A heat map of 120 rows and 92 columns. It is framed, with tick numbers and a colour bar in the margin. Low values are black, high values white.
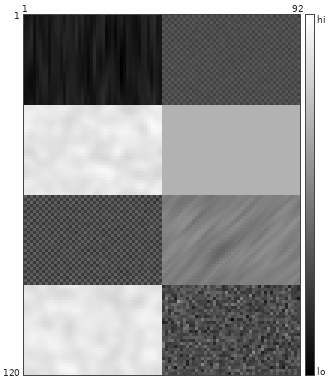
It is made of 4 by 2 panels. Panel 1,1: very low, streaked downward, faint in contrast. Panel 1,2: low, checkered, faint in contrast. Panel 2,1: very high, blotchy, faint in contrast. Panel 2,2: high, flat. Panel 3,1: low, checkered. Panel 3,2: middling, slanting up to the right, faint in contrast. Panel 4,1: very high, blotchy, faint in contrast. Panel 4,2: low, fine-grained.
